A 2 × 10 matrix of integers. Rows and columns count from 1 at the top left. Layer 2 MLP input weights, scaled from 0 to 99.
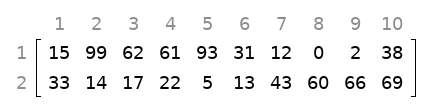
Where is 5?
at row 2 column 5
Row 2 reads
33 14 17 22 5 13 43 60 66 69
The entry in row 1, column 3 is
62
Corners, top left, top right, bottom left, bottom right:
15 38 33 69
